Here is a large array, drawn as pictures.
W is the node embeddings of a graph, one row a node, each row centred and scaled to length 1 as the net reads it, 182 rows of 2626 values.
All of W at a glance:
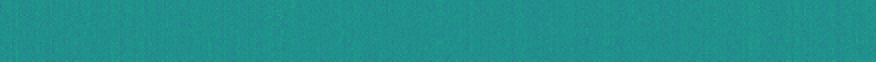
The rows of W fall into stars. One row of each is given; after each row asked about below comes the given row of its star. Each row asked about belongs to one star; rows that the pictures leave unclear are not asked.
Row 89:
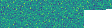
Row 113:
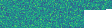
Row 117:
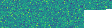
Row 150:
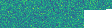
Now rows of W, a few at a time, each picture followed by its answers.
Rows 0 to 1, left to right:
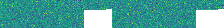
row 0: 150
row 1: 117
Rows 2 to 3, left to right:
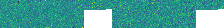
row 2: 150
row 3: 89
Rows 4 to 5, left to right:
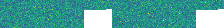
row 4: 113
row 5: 117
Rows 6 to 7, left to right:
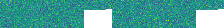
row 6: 113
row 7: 113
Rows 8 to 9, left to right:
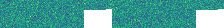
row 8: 89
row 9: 150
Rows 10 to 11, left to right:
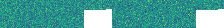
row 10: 150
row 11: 117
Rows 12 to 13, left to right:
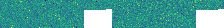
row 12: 150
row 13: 113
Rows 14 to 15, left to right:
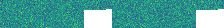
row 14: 113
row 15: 117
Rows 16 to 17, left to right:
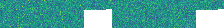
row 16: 89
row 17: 150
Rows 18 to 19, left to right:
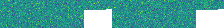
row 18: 150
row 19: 117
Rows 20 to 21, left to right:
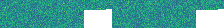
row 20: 150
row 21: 150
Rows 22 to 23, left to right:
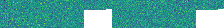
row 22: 89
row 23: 150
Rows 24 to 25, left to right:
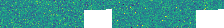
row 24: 150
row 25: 117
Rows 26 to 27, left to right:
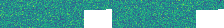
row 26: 117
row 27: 89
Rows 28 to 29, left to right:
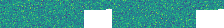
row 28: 89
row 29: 113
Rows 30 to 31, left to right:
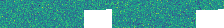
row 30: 150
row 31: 150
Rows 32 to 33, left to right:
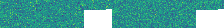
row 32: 117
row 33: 117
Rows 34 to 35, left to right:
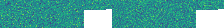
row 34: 117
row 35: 117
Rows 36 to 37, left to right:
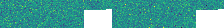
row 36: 89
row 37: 89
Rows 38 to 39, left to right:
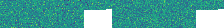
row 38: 150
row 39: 113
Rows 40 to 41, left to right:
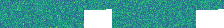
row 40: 150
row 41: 117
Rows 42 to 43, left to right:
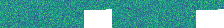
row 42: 150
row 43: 117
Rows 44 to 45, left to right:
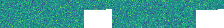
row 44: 113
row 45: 113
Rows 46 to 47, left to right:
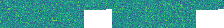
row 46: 113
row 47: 113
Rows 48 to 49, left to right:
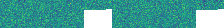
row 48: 89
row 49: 89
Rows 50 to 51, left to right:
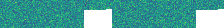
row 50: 150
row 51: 89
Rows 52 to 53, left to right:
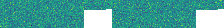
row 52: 89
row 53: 113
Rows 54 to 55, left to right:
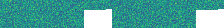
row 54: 113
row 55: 117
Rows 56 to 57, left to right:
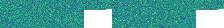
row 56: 113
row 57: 89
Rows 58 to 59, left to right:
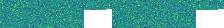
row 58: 113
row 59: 113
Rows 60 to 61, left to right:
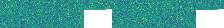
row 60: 150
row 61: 113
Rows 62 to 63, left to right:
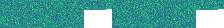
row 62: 89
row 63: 89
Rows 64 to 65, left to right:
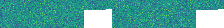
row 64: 89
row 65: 113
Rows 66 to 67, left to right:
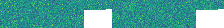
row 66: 150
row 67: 150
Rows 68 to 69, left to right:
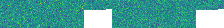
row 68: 89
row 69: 113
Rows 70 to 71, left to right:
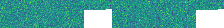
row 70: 117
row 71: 150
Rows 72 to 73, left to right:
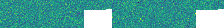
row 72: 113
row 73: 150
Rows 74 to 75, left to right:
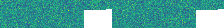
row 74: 150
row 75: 150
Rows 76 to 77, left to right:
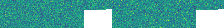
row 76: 117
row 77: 113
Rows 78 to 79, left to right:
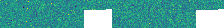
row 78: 150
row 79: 117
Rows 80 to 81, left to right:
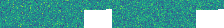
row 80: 89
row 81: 113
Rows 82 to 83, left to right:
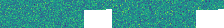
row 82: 113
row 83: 89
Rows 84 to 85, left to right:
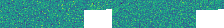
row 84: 150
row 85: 150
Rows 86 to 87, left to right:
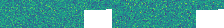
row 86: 89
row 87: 117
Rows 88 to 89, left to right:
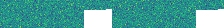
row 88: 89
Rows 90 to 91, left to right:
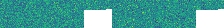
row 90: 117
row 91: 89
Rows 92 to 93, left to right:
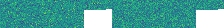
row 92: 150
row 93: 113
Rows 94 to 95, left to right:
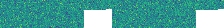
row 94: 89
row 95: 89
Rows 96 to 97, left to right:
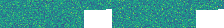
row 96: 89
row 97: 113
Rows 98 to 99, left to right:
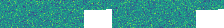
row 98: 150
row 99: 89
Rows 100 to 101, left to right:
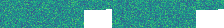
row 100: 150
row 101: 89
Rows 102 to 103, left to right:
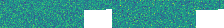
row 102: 150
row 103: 89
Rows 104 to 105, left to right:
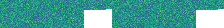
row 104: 150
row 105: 150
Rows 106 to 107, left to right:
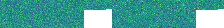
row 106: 113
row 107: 89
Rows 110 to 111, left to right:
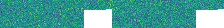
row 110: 89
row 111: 150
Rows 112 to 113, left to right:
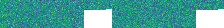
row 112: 150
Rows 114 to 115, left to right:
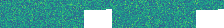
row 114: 89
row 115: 89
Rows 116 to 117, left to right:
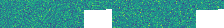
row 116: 117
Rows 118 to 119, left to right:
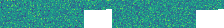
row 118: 113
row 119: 113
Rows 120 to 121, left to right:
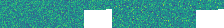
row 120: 150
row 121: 113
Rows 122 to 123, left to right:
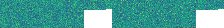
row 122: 150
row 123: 113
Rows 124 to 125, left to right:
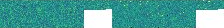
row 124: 150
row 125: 150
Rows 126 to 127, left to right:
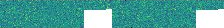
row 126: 117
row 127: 117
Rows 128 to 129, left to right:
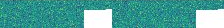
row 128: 117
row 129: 113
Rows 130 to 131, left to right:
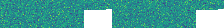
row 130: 117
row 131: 150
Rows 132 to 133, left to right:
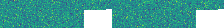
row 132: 117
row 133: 117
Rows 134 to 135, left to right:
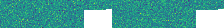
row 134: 150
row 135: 113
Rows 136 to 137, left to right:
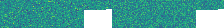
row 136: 117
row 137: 89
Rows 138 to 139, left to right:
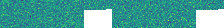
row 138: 117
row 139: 113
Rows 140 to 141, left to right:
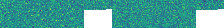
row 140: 113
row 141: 89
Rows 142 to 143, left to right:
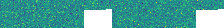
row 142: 117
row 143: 89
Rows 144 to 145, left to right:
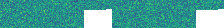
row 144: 113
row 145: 113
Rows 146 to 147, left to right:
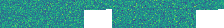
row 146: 113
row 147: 89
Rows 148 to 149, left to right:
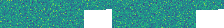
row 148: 113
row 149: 117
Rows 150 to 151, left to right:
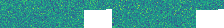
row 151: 113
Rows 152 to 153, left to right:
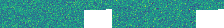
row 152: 150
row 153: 117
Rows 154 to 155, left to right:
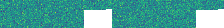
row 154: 89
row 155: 89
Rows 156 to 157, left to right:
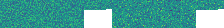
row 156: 113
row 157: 150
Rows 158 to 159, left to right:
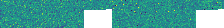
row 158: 89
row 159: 117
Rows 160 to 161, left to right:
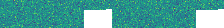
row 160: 117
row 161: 150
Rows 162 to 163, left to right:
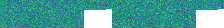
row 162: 150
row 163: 150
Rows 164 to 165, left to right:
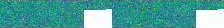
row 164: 150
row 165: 89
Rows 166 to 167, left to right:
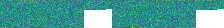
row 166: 117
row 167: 89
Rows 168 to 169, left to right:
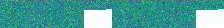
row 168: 113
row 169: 150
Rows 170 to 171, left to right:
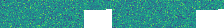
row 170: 89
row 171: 89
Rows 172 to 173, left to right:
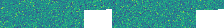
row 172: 117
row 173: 113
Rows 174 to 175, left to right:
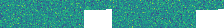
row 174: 89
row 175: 89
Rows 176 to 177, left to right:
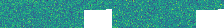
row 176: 150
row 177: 117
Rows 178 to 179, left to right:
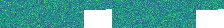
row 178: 89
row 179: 113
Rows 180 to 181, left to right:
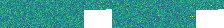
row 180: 117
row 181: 150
